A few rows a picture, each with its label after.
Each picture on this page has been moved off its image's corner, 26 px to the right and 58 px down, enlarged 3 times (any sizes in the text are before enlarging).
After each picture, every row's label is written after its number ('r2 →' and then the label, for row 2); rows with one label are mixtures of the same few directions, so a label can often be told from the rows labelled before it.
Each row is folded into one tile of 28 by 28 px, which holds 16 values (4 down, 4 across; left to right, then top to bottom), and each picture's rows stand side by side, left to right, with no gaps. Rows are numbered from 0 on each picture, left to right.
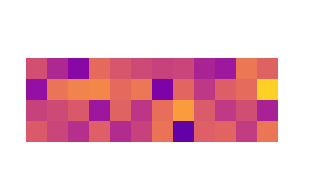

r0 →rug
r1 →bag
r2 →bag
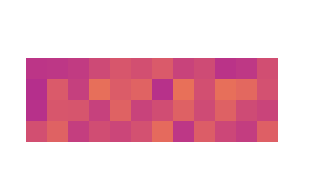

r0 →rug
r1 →bag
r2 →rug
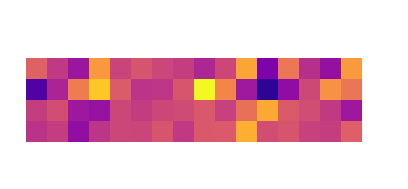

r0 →rug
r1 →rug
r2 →rug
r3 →rug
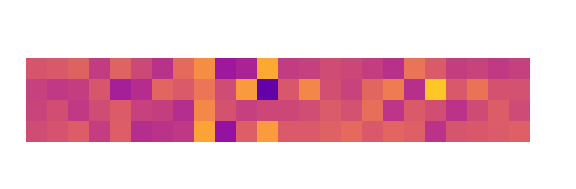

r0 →rug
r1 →rug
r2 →rug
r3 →rug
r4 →bag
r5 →rug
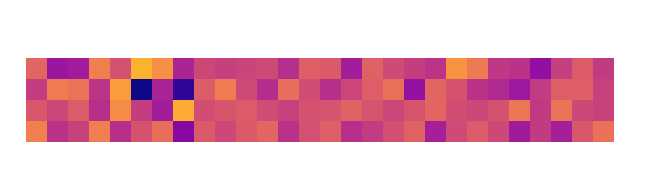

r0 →rug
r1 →rug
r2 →rug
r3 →rug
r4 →bag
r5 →bag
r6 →bag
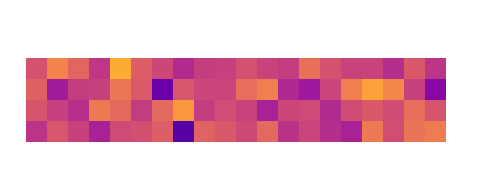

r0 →rug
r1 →bag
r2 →bag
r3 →rug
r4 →rug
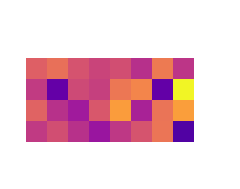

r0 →rug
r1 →bag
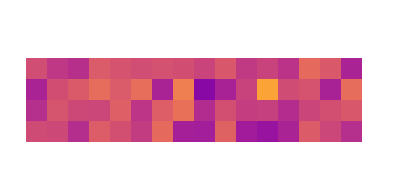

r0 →rug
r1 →bag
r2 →rug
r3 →rug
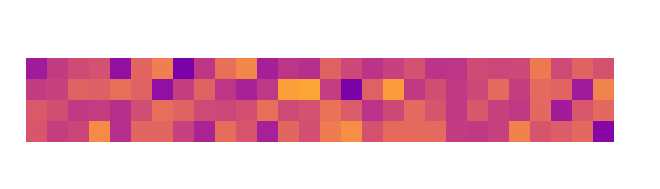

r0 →bag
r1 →rug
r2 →rug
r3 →rug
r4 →rug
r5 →bag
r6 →bag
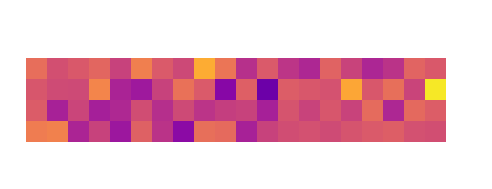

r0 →bag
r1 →rug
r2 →bag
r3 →bag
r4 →bag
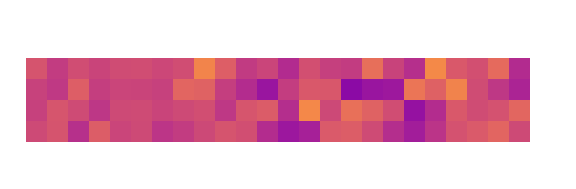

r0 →bag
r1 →rug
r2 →bag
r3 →bag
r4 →rug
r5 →rug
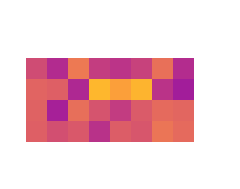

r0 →bag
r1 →rug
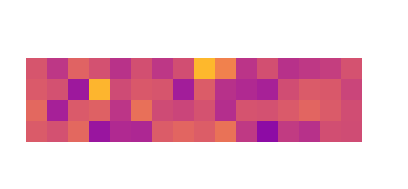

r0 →bag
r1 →bag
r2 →bag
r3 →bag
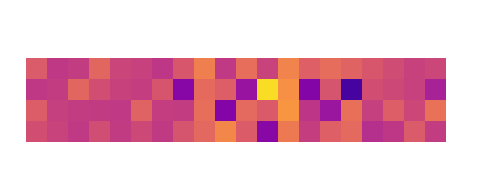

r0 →rug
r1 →bag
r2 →bag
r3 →rug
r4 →bag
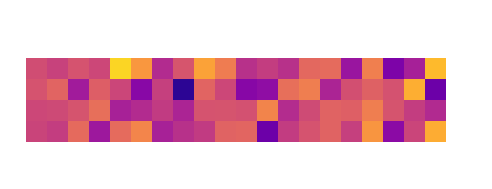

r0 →bag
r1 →bag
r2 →bag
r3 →rug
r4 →rug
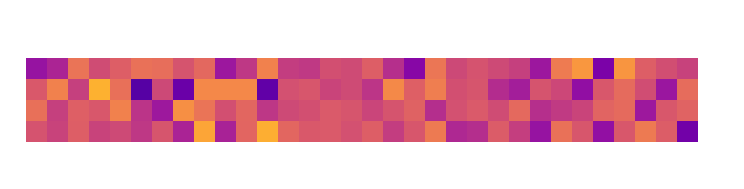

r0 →bag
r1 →rug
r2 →rug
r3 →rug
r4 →rug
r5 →bag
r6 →rug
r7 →bag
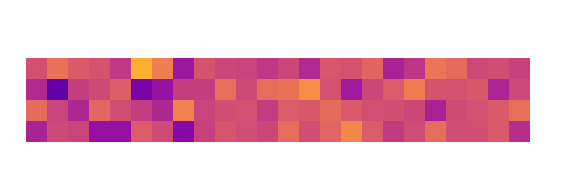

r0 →rug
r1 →rug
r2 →rug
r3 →rug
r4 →rug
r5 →bag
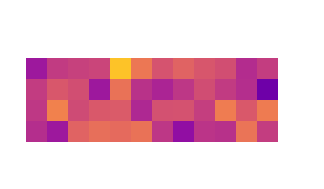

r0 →bag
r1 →bag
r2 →bag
